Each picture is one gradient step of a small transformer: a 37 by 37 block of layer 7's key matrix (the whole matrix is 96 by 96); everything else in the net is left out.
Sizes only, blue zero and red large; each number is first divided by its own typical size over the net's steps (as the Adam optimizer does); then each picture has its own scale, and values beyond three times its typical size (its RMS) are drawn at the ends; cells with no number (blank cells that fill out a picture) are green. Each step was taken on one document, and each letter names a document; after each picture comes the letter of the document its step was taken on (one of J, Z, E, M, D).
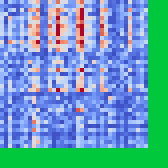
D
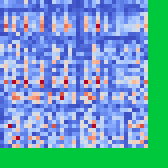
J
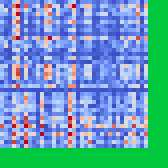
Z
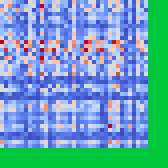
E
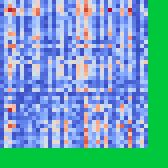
D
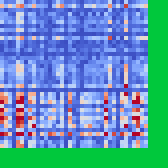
Z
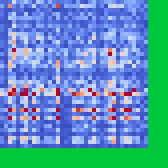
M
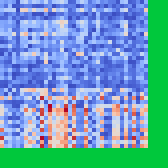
D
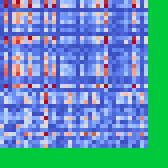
Z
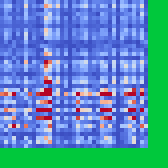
M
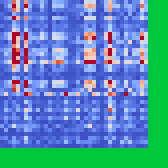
M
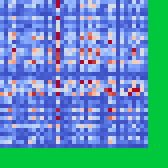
M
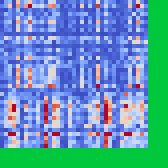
Z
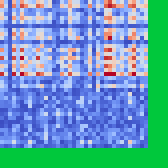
E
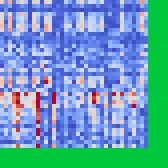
J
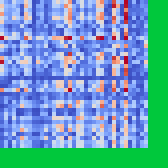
E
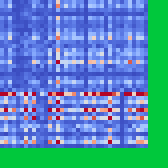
M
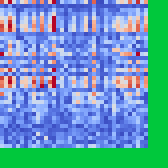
J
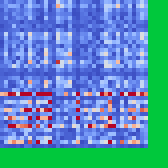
M
